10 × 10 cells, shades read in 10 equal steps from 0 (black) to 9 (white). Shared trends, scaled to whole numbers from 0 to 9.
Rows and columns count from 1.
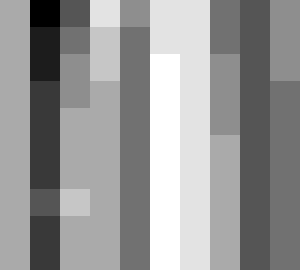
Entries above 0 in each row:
9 10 10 10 10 10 10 10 10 10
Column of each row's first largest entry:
4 6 6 6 6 6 6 6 6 6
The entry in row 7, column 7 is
8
